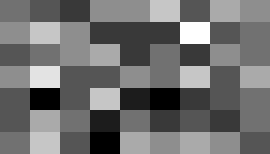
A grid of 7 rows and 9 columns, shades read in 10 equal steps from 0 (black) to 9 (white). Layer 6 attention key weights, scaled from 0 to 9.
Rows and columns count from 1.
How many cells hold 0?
3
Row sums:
40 39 35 44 23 29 39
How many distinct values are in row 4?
6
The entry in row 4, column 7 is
7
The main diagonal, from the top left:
4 7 5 3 1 2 6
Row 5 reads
3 0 3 7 1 0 2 3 4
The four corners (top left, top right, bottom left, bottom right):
4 5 4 3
